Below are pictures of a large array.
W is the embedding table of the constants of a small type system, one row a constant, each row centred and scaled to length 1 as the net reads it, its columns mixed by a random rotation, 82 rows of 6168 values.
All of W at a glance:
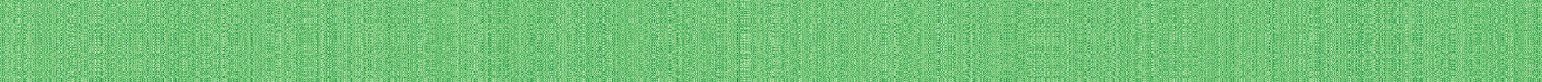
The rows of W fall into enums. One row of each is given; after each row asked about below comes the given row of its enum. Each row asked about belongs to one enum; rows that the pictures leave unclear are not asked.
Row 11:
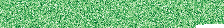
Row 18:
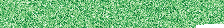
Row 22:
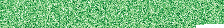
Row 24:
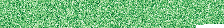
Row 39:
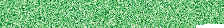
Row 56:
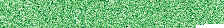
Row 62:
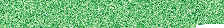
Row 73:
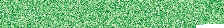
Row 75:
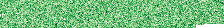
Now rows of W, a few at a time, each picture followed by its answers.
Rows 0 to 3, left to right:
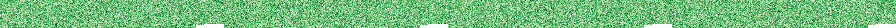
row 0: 75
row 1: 24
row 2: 22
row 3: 73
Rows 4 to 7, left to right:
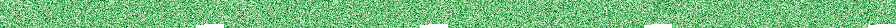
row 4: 56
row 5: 56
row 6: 73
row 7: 62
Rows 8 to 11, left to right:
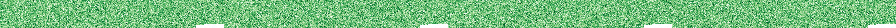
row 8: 22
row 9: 18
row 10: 75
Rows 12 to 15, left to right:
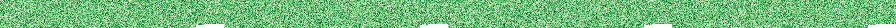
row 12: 62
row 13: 11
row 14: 75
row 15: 24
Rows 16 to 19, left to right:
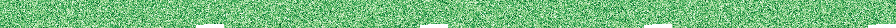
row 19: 22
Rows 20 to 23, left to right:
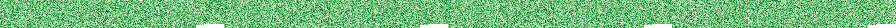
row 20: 73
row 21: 22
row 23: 56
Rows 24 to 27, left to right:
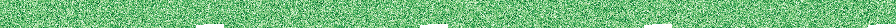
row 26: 18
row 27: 62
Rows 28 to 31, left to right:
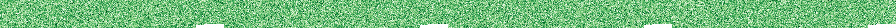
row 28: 75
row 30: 11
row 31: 56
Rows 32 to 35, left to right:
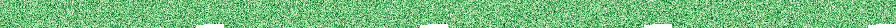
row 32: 24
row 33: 24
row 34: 75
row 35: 39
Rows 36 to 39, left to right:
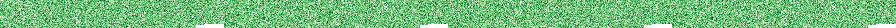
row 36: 56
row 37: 39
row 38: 24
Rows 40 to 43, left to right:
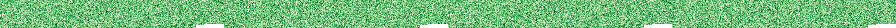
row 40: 75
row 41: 24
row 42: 75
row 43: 22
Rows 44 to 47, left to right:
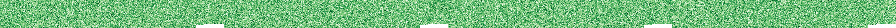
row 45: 73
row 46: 22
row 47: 56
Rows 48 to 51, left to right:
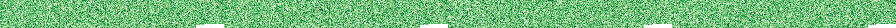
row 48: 22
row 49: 22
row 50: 56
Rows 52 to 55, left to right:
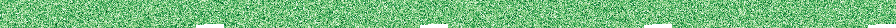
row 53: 39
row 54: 18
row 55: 24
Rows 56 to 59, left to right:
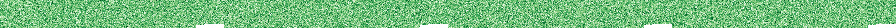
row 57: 62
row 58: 11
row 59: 39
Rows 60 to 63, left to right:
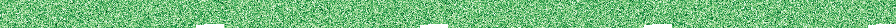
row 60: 75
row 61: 22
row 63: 39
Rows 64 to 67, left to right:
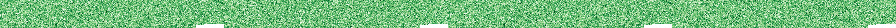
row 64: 75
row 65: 56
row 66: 75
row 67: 18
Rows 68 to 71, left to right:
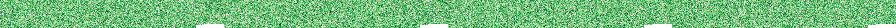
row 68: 73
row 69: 75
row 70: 22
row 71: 24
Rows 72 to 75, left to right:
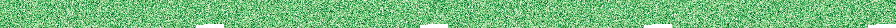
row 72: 24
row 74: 24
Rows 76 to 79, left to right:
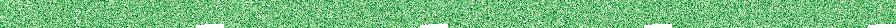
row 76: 56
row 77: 18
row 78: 39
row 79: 24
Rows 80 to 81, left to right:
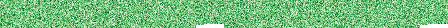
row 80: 39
